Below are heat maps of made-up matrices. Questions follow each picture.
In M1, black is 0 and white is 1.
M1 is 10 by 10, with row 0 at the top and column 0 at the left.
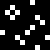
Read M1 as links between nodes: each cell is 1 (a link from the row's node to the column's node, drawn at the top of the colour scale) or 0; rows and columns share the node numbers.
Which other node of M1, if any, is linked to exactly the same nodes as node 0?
node 5
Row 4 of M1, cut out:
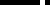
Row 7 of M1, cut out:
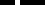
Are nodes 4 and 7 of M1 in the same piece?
no
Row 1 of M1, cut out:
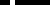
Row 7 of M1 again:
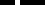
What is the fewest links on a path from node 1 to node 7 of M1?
3
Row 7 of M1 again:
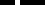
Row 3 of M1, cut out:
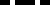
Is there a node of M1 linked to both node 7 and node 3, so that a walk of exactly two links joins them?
no
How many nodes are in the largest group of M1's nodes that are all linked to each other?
2
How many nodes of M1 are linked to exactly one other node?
6
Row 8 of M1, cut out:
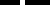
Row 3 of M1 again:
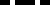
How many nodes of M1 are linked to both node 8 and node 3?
0
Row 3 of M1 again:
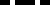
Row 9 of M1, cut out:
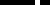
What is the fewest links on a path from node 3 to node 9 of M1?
2
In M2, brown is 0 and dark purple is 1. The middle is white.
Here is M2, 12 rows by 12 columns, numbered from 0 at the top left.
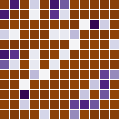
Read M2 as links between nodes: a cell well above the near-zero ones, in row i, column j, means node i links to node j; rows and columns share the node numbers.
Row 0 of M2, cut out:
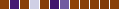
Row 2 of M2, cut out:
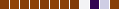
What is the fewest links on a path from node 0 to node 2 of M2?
4
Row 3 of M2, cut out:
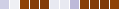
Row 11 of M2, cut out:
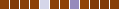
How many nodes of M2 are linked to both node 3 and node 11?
1
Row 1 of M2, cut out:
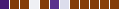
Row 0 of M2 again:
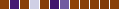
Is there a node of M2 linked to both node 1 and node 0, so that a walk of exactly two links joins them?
yes
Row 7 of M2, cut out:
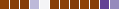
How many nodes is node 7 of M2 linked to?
4
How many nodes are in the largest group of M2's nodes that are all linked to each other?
5
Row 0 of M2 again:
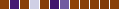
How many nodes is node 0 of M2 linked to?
4
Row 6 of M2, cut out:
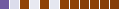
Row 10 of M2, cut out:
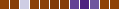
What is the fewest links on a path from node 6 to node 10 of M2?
3
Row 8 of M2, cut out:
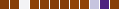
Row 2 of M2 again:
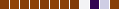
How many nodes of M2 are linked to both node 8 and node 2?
2
